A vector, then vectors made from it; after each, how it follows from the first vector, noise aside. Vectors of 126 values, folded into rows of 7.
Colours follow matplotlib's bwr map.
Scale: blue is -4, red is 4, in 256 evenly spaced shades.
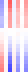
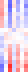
negated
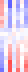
negated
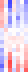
negated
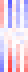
negated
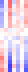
copied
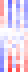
negated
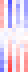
negated
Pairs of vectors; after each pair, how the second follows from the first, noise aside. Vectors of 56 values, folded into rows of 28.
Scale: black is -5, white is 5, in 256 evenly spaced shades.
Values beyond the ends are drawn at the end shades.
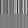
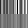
scaled up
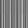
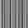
negated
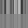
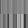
wrapped around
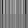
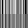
scaled up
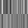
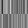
negated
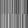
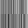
negated
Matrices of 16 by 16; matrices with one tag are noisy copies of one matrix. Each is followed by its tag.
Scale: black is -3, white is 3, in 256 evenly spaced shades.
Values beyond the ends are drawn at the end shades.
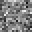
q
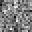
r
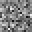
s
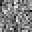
r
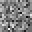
s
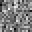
r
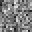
r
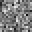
r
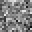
q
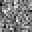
r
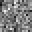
r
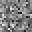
s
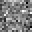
q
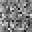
s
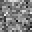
q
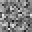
s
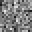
r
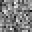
r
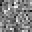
r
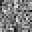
r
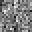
r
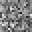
s
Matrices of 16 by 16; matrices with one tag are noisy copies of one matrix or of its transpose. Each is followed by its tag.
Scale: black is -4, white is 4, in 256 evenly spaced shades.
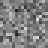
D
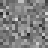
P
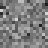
P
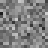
P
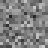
D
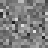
P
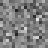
D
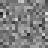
P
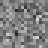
D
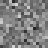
P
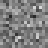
D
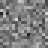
P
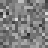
P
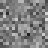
P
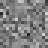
P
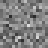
D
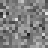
P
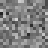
P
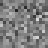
D
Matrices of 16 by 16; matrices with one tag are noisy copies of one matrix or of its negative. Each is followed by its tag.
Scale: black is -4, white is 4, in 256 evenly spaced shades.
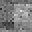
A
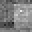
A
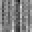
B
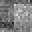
A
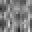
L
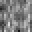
L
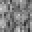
L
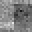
A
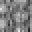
L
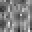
L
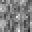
L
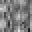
L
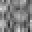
L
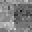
A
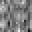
L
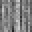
B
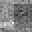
A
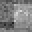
A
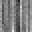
B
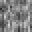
L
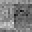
A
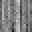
B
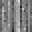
B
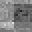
A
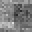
A
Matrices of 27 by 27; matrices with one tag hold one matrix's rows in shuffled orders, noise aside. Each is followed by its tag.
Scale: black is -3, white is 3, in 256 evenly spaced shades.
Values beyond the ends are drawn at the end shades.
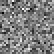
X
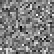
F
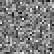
F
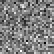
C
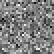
X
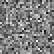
F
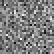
C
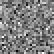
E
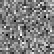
C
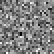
F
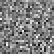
F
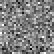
E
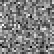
E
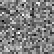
X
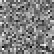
E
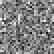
E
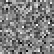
F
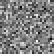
F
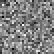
X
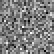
C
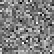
F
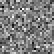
X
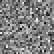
F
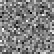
E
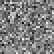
X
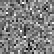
C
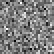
C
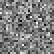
F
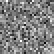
C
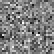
X
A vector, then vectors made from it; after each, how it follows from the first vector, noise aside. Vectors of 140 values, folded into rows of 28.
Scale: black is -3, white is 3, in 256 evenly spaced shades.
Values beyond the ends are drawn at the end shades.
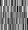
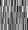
copied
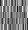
copied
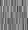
shrunk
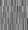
shrunk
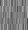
shrunk
